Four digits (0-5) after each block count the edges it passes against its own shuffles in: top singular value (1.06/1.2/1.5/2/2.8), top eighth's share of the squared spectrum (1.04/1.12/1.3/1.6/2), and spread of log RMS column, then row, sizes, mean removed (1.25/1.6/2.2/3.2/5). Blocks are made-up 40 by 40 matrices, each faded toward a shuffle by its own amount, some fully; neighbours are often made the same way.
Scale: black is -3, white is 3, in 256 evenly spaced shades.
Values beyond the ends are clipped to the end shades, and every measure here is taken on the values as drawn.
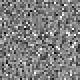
0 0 0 1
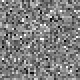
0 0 0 0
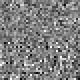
1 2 0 2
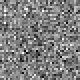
0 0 0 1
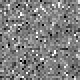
0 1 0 0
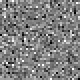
2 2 0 0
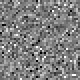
0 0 0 0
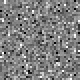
0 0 0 0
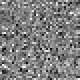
3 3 1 1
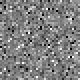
2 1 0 0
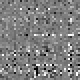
2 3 3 3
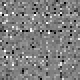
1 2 1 2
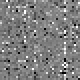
2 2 2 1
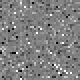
0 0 0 0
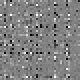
2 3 3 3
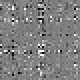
2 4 3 3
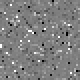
0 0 0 0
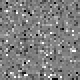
1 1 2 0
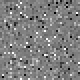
0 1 0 0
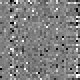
3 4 2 2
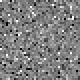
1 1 0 0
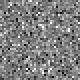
1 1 0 0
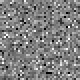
1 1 0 0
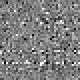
3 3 0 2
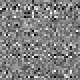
4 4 2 3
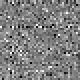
3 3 0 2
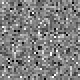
2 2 0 0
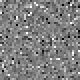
2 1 0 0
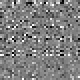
4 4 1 3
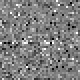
2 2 0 1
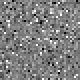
2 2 0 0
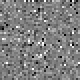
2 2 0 1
